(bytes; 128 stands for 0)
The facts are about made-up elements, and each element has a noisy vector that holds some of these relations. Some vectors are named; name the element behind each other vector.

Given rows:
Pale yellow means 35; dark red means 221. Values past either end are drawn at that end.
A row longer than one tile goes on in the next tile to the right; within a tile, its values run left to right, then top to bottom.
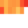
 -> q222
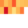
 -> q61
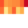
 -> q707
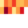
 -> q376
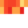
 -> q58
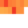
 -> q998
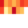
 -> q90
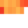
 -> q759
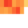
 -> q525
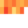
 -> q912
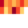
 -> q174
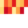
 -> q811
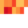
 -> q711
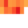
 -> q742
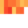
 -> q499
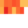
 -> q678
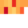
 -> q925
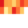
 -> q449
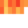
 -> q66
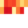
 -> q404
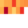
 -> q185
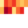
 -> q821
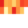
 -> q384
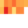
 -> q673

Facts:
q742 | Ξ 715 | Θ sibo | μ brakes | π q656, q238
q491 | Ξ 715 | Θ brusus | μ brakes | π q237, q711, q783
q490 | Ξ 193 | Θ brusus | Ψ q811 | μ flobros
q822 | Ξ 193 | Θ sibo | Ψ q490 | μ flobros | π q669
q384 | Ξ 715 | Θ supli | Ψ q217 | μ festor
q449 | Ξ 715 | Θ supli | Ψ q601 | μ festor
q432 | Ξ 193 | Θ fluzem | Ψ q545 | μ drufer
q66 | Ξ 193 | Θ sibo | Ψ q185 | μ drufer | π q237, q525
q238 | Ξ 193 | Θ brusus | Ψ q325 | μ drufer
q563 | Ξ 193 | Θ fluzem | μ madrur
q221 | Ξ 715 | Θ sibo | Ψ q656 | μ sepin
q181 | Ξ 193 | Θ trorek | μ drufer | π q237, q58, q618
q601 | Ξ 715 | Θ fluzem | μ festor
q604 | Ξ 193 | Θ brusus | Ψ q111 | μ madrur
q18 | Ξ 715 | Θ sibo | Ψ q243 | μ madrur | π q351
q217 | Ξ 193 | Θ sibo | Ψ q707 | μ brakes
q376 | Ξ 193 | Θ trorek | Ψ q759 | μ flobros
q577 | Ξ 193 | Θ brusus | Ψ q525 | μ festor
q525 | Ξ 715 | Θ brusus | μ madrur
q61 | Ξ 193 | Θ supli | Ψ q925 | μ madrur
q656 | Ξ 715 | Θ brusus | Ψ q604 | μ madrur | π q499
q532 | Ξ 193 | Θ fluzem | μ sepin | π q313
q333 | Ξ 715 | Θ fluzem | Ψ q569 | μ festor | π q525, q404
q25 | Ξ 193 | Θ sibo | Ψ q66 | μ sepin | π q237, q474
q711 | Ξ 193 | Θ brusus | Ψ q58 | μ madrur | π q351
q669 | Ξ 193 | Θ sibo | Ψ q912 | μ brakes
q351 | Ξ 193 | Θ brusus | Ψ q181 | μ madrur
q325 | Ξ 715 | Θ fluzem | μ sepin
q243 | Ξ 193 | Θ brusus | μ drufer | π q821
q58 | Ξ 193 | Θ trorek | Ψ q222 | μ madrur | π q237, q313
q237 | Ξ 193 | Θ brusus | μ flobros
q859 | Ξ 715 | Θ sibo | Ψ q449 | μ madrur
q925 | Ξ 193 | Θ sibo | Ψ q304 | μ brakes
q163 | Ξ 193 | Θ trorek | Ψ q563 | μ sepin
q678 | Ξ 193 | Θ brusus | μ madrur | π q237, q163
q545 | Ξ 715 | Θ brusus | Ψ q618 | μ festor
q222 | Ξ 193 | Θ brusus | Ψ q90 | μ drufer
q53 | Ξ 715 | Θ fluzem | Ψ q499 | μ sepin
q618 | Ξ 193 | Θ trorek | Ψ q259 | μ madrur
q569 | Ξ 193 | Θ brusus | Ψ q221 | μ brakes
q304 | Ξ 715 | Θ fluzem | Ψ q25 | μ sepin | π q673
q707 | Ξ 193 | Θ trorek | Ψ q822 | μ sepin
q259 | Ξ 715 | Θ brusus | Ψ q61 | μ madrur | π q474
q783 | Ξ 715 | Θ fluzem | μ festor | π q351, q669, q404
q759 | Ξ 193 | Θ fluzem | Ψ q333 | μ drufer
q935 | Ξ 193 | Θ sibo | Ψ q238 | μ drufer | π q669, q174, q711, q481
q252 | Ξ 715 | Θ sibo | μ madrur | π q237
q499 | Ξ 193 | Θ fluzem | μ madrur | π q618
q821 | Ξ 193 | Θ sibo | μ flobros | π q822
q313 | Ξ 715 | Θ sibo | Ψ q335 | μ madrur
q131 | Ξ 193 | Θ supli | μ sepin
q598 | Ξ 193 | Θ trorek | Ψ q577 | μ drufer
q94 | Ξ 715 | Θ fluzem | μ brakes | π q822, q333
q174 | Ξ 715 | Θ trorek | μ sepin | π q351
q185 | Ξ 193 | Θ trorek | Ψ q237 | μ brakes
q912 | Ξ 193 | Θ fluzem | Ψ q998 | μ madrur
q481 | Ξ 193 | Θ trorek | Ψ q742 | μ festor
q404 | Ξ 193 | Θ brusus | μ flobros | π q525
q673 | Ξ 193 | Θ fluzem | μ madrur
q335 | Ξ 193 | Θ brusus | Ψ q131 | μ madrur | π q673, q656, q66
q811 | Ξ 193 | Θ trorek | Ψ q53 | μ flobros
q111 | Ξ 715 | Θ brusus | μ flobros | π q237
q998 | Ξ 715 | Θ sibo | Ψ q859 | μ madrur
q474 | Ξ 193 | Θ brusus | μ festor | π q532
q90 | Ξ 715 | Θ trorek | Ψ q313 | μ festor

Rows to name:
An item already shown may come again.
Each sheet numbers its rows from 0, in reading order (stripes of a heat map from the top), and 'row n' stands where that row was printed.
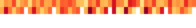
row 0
q351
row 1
q669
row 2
q678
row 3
q376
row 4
q221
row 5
q376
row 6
q532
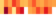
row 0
q237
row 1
q94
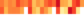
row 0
q474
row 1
q131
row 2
q325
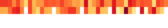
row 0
q252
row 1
q163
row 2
q18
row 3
q25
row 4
q221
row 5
q333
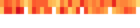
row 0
q111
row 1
q678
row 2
q217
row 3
q474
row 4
q259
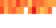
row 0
q474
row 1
q604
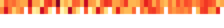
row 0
q604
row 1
q325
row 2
q304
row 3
q53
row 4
q618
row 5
q656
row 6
q181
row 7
q58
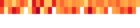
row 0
q783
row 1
q822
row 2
q94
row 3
q569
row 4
q94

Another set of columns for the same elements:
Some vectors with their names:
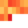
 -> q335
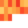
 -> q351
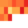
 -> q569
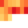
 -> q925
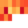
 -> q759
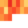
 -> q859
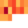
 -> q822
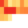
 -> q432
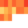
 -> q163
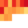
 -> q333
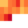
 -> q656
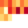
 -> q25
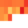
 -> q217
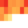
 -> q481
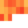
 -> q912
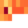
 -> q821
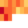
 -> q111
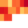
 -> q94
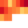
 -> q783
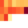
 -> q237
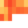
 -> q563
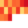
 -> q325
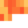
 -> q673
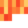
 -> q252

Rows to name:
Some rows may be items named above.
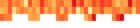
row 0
q58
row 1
q404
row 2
q174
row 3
q221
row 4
q18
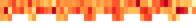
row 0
q822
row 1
q66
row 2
q669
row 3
q181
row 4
q90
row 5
q94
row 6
q259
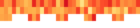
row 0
q404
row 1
q131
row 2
q604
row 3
q221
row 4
q163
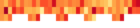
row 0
q822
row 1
q707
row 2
q569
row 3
q61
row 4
q532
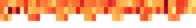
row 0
q304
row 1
q678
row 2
q217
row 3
q217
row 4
q925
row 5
q185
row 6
q525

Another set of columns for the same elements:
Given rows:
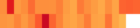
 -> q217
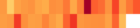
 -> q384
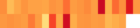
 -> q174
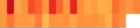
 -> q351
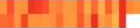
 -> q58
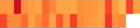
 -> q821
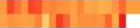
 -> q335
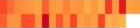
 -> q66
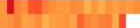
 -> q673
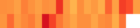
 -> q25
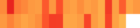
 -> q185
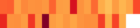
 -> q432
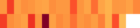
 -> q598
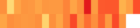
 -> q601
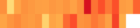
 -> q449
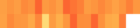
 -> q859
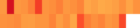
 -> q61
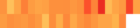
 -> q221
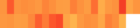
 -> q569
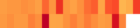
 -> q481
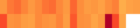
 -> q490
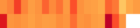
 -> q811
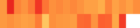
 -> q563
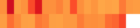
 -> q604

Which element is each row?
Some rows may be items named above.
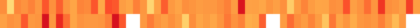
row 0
q474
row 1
q53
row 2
q304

